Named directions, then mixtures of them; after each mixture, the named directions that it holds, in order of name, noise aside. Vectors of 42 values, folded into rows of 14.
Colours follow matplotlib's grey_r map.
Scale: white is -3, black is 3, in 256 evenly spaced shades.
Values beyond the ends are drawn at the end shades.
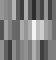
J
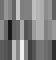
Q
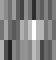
J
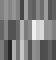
J, Q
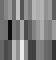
Q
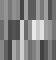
J, Q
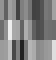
Q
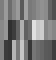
J, Q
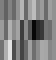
J, Q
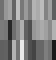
Q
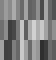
J, Q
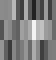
J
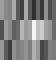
J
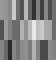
J
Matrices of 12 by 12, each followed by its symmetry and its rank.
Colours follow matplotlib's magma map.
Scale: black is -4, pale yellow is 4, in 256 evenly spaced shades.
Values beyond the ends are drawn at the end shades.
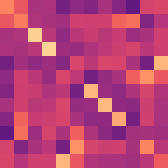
symmetric, full rank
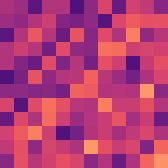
symmetric, full rank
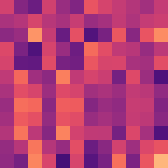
neither, rank two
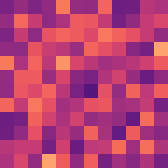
symmetric, full rank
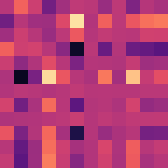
antisymmetric, rank two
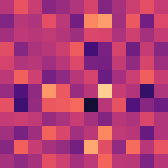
antisymmetric, rank two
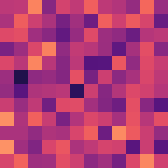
neither, full rank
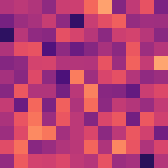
neither, full rank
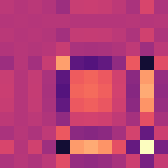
symmetric, rank one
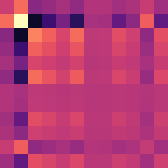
symmetric, rank one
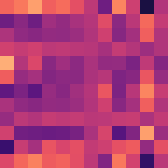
neither, rank two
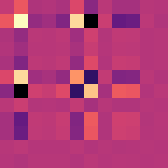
symmetric, rank one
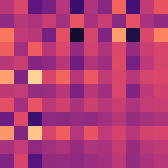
antisymmetric, rank two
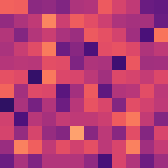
neither, full rank
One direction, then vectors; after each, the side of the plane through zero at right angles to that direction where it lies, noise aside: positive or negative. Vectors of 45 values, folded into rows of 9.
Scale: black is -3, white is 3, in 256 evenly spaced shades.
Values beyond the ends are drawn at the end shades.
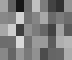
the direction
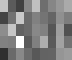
positive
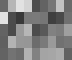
negative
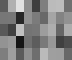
negative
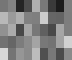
positive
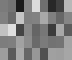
positive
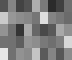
positive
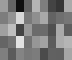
positive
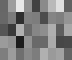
negative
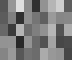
negative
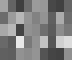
positive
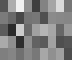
negative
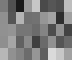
positive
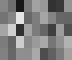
positive
